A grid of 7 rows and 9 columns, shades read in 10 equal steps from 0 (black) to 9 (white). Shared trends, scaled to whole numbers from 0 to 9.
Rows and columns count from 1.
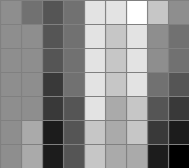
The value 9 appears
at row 1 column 7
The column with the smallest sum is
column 3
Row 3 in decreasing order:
8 8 7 5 5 5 4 4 3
